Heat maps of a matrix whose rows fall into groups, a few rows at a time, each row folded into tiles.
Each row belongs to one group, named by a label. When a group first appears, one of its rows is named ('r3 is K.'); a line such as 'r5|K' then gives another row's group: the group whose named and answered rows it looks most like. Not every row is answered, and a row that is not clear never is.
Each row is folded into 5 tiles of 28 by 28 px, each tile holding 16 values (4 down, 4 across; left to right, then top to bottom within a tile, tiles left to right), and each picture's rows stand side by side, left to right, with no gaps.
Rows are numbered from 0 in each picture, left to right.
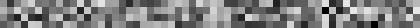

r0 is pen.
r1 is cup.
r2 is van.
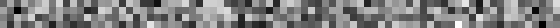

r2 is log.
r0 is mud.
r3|van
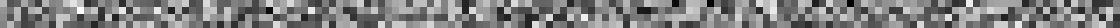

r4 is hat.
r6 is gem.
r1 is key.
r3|pen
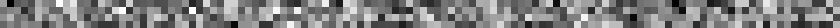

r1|van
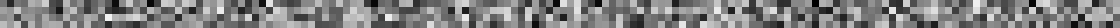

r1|gem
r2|cup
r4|log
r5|key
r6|van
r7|hat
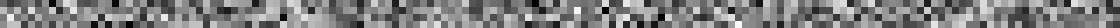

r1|hat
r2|key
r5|key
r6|pen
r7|pen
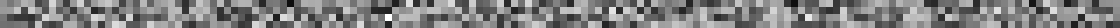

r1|pen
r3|pen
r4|pen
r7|cup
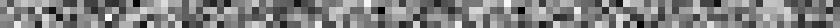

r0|gem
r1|pen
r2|hat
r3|hat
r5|cup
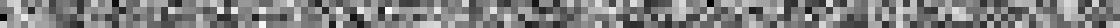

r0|key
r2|log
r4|mud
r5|gem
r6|mud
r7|van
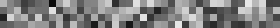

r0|hat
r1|mud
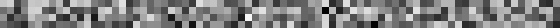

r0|mud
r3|pen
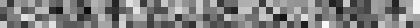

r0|key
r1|mud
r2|key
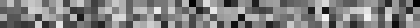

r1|cup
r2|van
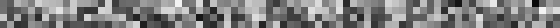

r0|mud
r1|mud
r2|mud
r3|log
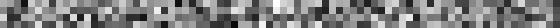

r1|key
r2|pen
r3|pen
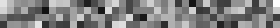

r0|pen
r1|key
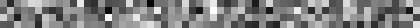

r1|cup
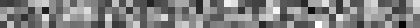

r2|van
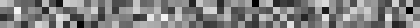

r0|log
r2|van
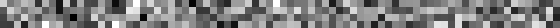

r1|key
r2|cup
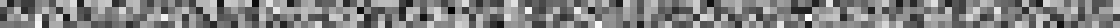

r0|hat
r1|key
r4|key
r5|gem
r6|van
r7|log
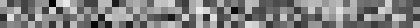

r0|hat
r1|pen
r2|mud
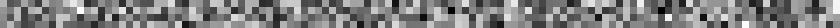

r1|pen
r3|van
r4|gem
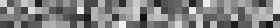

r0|gem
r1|hat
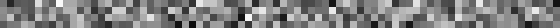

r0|hat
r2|hat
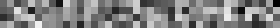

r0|key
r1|van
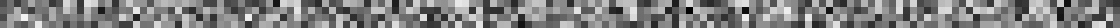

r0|key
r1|gem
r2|log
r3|mud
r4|key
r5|van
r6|mud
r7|pen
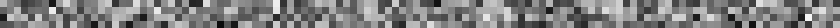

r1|key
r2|van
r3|cup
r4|mud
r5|log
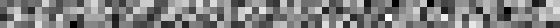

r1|mud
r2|log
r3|hat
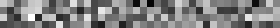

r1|hat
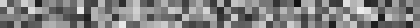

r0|gem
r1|pen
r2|cup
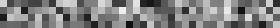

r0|hat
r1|van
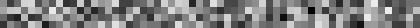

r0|pen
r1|mud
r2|van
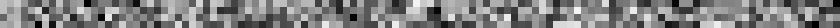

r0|log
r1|mud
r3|mud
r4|cup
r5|cup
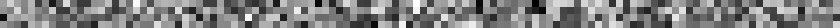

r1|gem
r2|key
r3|gem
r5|log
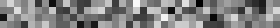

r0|key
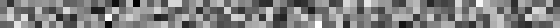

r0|gem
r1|pen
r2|hat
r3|hat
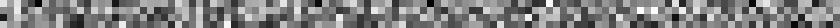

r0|log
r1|mud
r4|van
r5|hat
